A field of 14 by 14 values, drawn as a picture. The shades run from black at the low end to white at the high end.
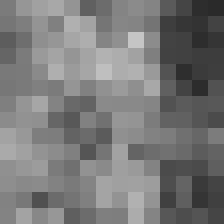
Seam: vertical, 70% of the way across, the left part higher. Ninth with the lowest average: top right. Stripes: none. Ninth with the highest average: top middle.
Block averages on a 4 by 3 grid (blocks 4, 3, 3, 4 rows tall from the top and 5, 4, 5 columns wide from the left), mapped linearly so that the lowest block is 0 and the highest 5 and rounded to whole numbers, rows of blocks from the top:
4 5 0 / 4 5 1 / 4 3 2 / 4 5 1
